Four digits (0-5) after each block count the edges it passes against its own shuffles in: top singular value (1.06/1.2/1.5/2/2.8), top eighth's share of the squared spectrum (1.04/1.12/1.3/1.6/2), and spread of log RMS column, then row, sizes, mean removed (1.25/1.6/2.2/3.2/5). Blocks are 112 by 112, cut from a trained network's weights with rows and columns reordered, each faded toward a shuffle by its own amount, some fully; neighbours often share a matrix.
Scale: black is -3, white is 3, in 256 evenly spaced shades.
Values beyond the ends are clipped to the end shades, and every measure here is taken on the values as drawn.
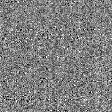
3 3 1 2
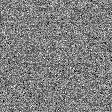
1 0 0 0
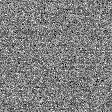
1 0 0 0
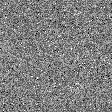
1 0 0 0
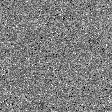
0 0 0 0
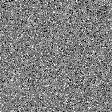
3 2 0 1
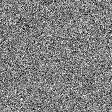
0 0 0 0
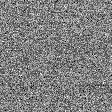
1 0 0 0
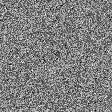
0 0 0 0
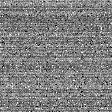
4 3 1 1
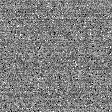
2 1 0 0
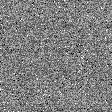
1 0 0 0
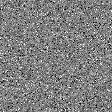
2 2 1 1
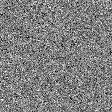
1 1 0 0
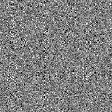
3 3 2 1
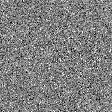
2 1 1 0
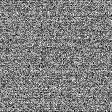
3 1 0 0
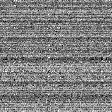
5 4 1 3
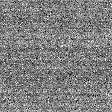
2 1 1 0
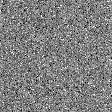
1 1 0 0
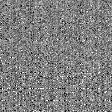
3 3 1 3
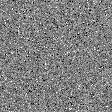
0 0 0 0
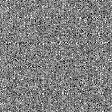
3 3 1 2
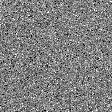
1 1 0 1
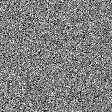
2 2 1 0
